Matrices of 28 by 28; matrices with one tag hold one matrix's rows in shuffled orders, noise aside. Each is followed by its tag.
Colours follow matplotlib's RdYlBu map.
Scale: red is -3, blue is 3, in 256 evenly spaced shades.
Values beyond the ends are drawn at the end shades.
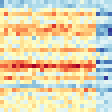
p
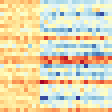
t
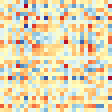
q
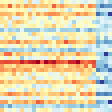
p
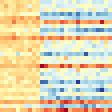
t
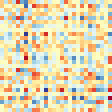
q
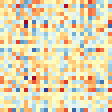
q
